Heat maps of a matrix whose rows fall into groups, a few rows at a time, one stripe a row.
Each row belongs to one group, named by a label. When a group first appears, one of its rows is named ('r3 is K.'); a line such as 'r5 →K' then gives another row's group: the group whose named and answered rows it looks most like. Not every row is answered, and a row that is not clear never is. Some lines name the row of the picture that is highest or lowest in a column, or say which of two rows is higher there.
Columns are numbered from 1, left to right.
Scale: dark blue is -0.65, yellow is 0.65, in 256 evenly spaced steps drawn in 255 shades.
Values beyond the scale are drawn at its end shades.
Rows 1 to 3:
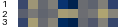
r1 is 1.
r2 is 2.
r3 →1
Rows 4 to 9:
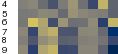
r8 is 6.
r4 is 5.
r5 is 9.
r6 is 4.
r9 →6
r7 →6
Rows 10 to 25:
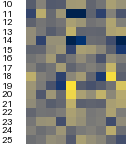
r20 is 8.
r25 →9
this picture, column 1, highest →18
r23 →4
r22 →2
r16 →5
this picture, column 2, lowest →14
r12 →2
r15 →9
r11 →1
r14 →6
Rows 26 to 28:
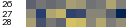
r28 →8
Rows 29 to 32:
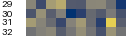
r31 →5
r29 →6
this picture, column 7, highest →29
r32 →5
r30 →1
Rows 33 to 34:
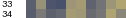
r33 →2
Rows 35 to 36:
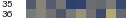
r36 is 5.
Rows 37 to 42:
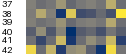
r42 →5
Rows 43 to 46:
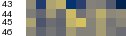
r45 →8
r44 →8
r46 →8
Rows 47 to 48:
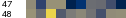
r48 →5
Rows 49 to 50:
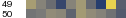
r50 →9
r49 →5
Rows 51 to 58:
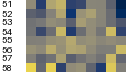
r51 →6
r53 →9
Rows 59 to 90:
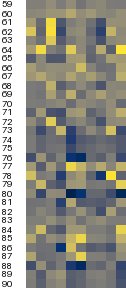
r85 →8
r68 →5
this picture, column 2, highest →64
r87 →8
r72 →5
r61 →5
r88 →1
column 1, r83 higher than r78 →No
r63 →5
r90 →6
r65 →2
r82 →5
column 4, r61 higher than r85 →No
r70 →9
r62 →5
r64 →4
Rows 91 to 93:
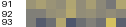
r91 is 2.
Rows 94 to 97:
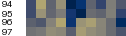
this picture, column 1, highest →97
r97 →9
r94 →1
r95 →1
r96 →9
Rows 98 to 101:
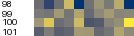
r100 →4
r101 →2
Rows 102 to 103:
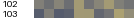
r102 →8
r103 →2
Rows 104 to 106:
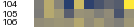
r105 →4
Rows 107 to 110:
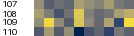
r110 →1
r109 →4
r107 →8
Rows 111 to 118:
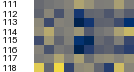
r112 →1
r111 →2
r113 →6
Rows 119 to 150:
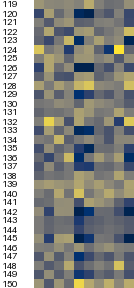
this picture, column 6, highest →128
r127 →2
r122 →2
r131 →2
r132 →4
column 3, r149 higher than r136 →No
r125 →4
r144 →6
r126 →1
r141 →9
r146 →8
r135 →1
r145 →6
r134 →5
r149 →1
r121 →6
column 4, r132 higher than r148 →No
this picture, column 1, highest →124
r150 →8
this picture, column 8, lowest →124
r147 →1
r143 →6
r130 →9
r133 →1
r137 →1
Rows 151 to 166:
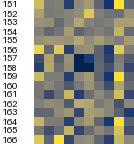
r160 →5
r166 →5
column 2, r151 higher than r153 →No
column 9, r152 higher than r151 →No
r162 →4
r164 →5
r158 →1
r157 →1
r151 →5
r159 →5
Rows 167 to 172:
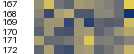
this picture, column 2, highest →167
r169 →4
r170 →2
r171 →8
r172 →2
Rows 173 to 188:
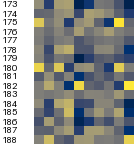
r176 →8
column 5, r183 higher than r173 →Yes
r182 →4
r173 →6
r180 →5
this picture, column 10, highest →182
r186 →1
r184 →6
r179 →6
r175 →5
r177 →6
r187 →9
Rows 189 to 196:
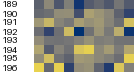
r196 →5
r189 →1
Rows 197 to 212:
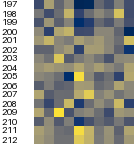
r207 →8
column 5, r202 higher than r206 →No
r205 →4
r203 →5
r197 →1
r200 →6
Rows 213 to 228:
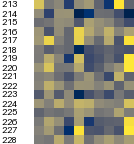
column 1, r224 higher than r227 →Yes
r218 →6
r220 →4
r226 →4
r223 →1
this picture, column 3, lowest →223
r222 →4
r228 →8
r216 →8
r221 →5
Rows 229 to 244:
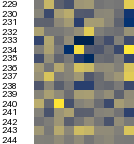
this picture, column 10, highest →234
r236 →8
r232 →8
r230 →6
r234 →4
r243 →8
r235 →1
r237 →4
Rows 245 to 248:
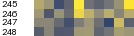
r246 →8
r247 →5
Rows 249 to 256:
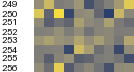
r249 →4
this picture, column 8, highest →251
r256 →5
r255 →6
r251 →8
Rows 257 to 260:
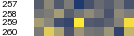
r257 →1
